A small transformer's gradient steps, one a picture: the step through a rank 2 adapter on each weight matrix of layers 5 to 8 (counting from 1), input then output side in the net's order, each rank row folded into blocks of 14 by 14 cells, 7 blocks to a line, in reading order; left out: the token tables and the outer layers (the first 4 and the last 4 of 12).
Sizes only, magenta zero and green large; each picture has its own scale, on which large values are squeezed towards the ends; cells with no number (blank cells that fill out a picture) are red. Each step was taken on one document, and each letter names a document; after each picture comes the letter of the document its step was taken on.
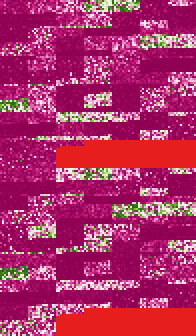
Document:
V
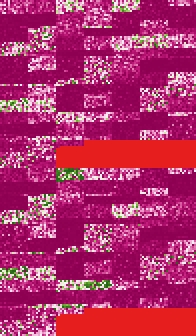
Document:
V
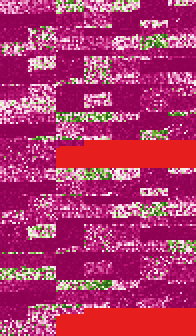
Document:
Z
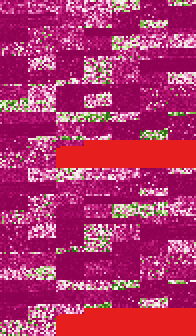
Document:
V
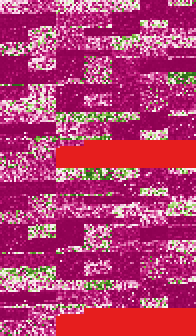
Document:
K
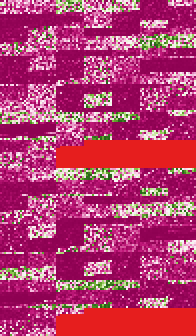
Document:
Z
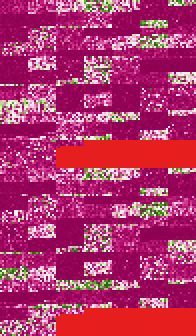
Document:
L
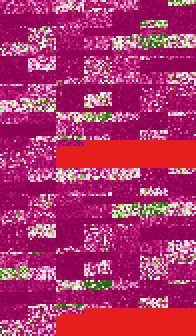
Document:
L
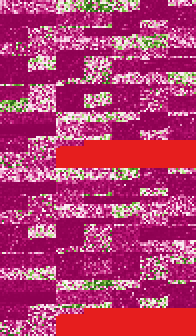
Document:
K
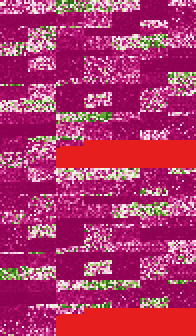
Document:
Z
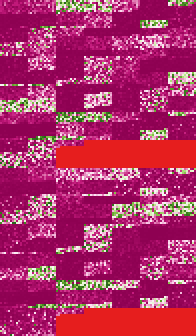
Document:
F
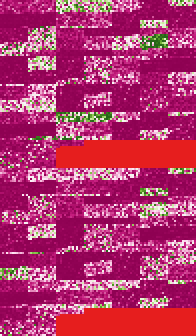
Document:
Z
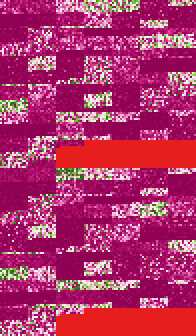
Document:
V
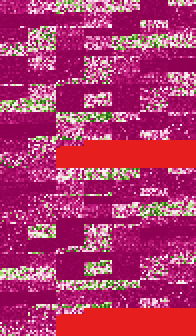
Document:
Z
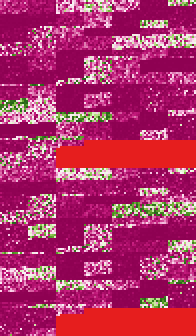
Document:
F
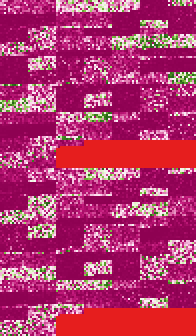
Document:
L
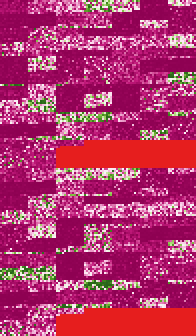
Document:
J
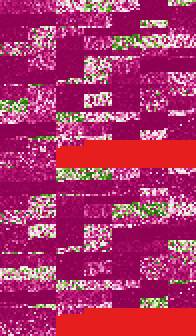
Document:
F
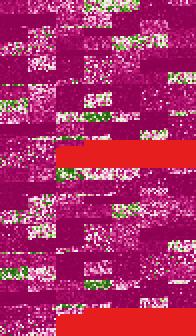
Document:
V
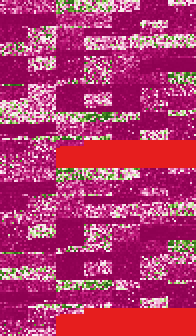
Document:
J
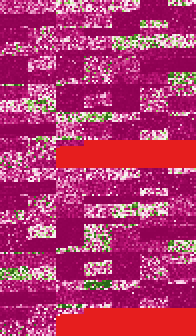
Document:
J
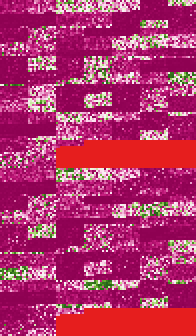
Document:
J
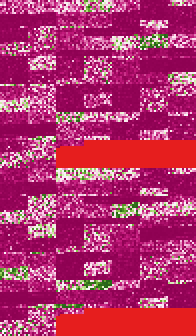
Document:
L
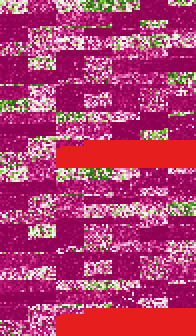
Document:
K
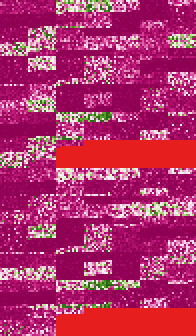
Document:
Z
